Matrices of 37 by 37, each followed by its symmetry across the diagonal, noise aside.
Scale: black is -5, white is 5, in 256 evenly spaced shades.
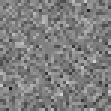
symmetric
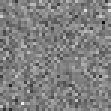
antisymmetric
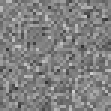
symmetric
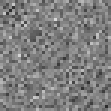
symmetric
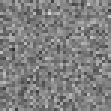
antisymmetric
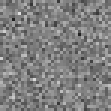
antisymmetric
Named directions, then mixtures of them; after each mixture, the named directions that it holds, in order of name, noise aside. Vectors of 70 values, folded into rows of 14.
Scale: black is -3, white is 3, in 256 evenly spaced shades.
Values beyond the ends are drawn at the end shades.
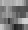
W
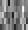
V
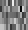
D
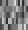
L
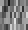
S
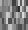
D, L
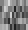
S, W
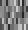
L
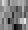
V, W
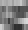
W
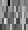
S, V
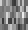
D, L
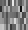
D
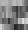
W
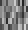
L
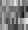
L, W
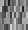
S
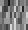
S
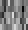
V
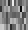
D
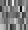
D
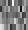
D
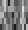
V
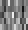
V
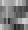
W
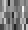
V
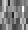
V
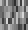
L
